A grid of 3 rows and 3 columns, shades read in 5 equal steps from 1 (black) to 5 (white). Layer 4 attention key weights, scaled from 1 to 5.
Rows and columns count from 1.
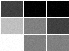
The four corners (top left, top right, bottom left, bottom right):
2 1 5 3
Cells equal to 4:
1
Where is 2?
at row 1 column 1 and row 2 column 3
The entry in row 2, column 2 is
3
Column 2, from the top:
1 3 3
